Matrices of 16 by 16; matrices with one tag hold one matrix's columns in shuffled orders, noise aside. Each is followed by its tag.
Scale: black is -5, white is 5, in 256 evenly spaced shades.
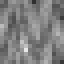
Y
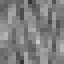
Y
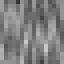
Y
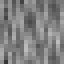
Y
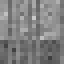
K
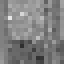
K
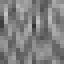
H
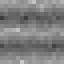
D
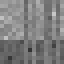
K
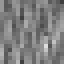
Y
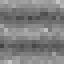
D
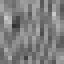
H
